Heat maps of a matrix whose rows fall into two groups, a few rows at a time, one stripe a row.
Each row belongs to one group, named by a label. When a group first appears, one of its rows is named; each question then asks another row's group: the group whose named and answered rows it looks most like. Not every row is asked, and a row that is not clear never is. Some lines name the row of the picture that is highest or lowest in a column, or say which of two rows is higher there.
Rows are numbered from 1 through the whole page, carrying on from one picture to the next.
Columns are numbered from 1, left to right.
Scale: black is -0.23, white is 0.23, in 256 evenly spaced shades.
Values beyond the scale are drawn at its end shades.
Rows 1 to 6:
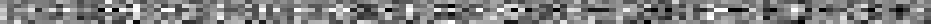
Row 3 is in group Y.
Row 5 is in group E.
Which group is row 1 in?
E
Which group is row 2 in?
E
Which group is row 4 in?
E
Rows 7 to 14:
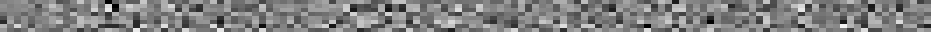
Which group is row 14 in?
E
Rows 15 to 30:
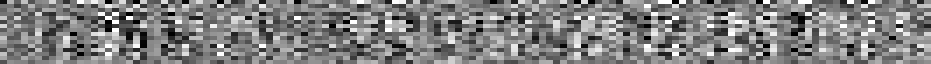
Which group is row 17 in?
Y
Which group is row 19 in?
E
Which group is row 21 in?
E
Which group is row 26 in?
E
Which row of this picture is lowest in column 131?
26
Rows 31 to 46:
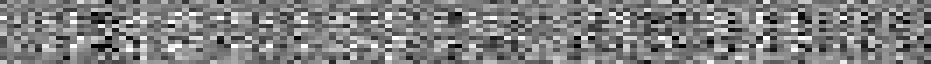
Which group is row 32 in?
E
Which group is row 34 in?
Y
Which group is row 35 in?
E
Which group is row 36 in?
Y
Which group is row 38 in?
Y
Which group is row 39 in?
E
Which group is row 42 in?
Y
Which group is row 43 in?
Y
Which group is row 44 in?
Y
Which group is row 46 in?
E
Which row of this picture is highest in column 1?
35
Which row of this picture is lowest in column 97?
40
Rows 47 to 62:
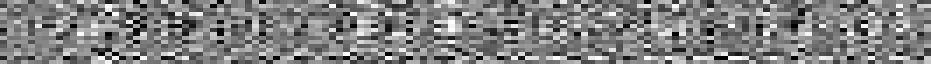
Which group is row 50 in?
Y
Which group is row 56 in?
E
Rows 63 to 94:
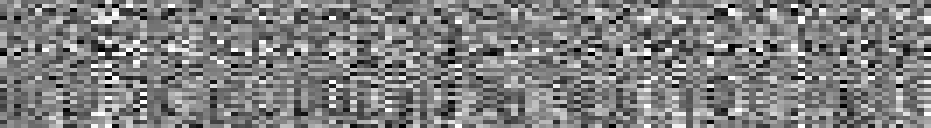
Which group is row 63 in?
E
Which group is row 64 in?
Y
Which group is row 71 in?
E
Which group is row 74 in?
Y
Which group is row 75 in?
Y
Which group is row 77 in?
E
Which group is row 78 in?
E
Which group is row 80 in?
Y
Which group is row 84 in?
E
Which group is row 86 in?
Y
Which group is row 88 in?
Y
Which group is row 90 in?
Y
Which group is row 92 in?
Y
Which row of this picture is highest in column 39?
75
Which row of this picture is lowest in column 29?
94
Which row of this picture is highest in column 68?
75
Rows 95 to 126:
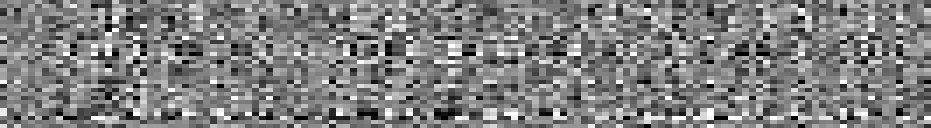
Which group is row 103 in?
E
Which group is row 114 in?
E
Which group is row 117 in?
Y
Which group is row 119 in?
Y
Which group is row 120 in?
Y
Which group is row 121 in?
Y
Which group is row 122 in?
E
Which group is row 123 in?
E
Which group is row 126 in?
E
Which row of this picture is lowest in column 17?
108
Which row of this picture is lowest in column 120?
124
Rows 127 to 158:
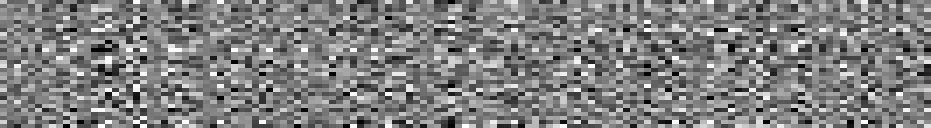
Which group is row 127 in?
E
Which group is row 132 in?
E
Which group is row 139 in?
Y
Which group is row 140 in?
Y
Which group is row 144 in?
Y
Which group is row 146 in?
E
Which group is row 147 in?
Y
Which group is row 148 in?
E
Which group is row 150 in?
Y
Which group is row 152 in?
E
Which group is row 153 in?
Y
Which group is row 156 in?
Y
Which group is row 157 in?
E
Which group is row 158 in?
Y
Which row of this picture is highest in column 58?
145
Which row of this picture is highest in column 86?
134
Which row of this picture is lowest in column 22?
158
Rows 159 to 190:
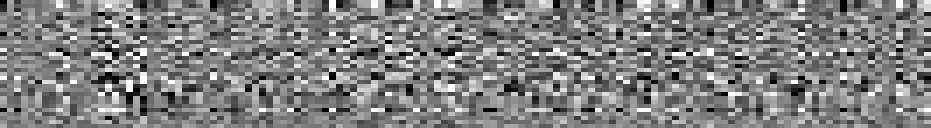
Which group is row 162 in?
Y
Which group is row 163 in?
E
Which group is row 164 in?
E
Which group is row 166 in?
Y
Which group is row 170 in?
Y
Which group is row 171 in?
E
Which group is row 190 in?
E
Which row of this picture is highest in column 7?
179
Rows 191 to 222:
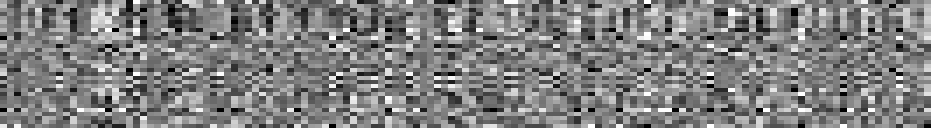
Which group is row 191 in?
E
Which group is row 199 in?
E
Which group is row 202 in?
E
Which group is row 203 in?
Y
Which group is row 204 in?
Y
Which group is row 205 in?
Y
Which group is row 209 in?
E
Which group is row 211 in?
E
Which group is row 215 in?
Y
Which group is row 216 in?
Y
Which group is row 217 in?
Y
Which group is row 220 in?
Y
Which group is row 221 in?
Y
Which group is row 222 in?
E
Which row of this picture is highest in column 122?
218
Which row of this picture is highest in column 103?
203
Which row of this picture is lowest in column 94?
203
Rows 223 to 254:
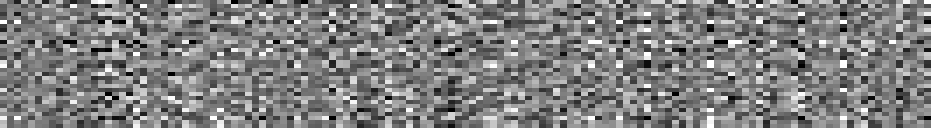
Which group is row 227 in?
Y
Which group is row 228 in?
E
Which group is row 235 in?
Y
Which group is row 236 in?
E
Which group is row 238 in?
E
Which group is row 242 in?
Y
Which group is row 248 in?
Y
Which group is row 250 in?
E
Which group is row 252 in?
E
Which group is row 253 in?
E
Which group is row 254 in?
E
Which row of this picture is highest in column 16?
240
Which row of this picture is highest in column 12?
246
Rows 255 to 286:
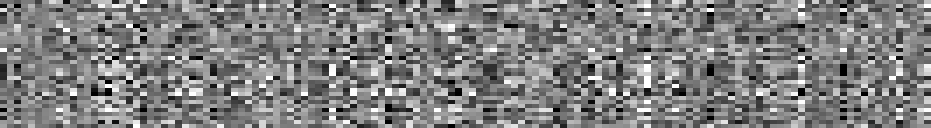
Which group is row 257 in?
E
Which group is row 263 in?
E
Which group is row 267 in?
E
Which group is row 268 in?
Y
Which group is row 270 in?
Y
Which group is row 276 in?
E
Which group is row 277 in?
Y
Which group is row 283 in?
Y
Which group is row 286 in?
E
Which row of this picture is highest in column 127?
278
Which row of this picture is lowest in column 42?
267
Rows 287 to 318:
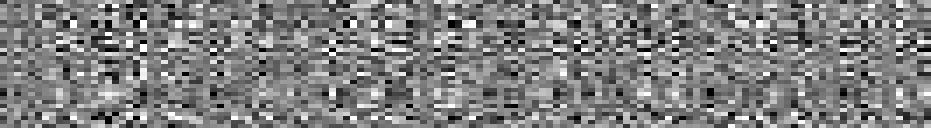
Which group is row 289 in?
E
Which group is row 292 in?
Y
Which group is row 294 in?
E
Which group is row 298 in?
Y
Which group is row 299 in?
E
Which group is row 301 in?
E
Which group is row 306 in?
Y
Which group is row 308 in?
E
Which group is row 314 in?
E
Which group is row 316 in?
Y
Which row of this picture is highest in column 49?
299
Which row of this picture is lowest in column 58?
297
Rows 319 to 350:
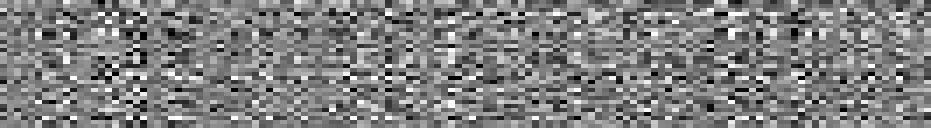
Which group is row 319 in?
Y
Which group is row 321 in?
E
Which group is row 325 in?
Y
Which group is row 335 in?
Y
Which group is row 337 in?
Y
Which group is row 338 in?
Y
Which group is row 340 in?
E
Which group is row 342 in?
Y
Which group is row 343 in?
Y
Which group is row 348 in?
Y
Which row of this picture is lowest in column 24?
322
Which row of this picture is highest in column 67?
322
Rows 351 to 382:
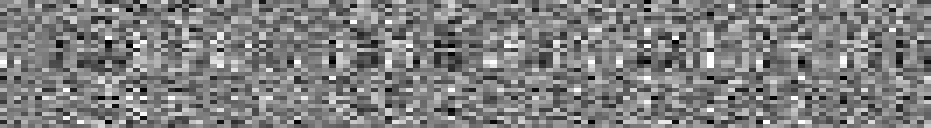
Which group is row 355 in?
Y
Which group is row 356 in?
Y
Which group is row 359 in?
E
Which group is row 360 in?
E
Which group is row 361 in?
E
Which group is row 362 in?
E
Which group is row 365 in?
E
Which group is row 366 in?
E
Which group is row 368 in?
Y
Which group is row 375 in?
Y
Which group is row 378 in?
E
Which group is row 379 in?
Y
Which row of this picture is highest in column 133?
370
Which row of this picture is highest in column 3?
366
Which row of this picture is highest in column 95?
381
